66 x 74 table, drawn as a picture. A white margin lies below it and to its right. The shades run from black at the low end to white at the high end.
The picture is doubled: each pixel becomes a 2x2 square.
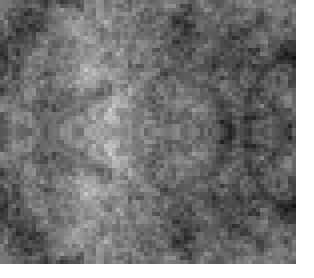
The values follow a bell shape. There are no regular stripes. On average the colour sits 40% of the way up the scale. It is mirror symmetric from top to bottom. No row or column stands out.
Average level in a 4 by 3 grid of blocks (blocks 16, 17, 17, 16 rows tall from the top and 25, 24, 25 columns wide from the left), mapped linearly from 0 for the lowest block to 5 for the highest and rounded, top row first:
331 / 450 / 450 / 331
